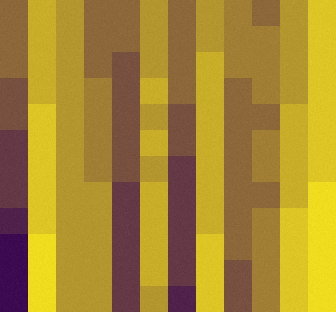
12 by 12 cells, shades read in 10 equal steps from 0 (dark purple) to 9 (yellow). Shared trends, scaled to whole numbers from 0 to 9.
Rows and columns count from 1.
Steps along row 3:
up down down down up down up down same up up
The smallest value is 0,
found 3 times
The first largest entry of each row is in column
12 12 12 12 2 2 2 12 12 2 2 2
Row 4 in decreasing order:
8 7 7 7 6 6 5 5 4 4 3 3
